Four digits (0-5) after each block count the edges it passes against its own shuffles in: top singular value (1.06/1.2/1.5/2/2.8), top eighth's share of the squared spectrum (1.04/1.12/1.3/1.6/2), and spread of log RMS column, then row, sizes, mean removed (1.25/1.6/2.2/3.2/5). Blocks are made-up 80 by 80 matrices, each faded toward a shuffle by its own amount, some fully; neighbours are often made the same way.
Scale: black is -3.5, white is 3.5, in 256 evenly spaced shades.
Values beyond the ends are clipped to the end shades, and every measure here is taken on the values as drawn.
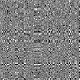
5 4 3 3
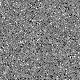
2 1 0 0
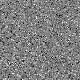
3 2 0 0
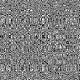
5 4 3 3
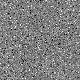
0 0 0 0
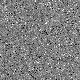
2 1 0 0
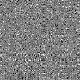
4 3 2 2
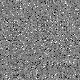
3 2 0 1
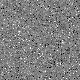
0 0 0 0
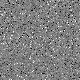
0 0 0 0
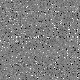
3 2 0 1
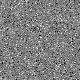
0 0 0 0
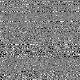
2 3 0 4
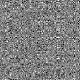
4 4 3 2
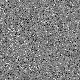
1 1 0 0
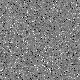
1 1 0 0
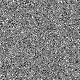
1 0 0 0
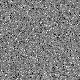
2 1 0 0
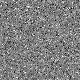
1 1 0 0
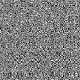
4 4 2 2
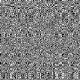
4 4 2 3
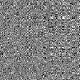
4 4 3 3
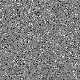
3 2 0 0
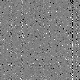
4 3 2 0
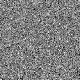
2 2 0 0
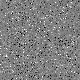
2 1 0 0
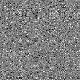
4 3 1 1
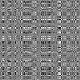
5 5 4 4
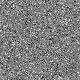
0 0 0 0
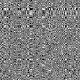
5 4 3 3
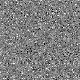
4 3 1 1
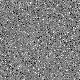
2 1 0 0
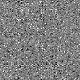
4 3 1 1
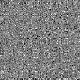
4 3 1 2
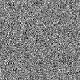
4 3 1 1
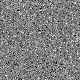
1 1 0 0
